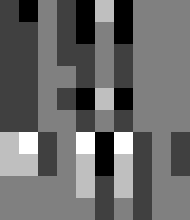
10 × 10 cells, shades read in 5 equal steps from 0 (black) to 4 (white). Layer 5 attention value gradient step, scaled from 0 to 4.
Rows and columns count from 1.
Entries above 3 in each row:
0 0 0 0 0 0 3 0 0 0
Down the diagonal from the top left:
1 1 2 2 0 2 4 1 2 2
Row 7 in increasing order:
0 1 1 1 2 2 3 4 4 4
